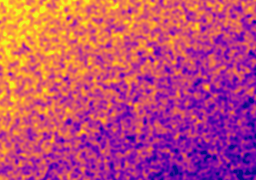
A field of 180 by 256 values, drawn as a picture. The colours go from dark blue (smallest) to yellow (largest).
Lone odd cells: none. Slope: up to the top left. Grain: blotchy. Ninth with the lowest average: bottom right. Ninth with the highest average: top left. Histogram: bell-shaped.
